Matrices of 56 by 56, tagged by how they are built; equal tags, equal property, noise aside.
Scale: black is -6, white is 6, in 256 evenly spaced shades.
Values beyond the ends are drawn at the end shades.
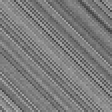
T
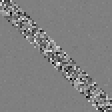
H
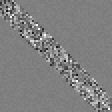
H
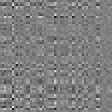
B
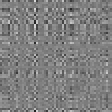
B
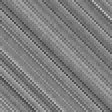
T
